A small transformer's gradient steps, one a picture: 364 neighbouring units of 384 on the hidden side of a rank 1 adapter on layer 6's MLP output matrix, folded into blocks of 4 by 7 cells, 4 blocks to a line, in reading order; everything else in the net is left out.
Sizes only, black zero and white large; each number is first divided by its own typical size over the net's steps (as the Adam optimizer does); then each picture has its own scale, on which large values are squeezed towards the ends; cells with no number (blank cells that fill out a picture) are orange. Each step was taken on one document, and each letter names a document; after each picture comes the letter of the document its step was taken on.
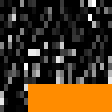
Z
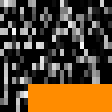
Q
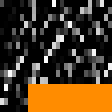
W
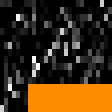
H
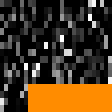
Z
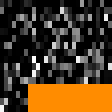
H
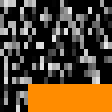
Q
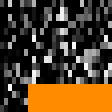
H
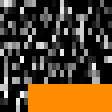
Q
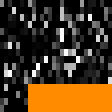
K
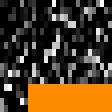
W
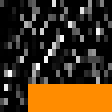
W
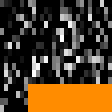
K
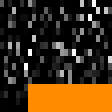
Z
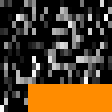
H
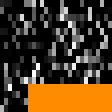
H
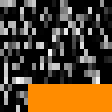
Q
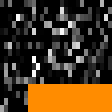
H
